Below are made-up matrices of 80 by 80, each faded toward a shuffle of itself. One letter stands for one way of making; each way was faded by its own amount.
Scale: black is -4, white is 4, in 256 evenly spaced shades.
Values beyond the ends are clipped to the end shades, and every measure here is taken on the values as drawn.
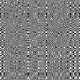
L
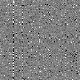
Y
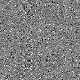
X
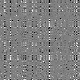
L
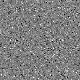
X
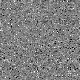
X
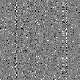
Y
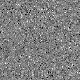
X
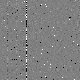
Y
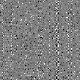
Y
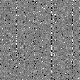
Y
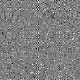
Y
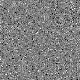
X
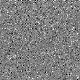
X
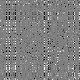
L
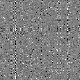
Y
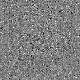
X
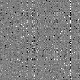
Y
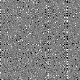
Y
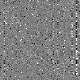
Y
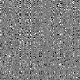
Y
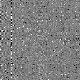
Y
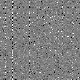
Y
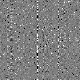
Y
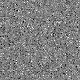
X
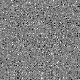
X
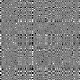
L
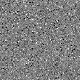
X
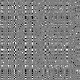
L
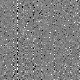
Y
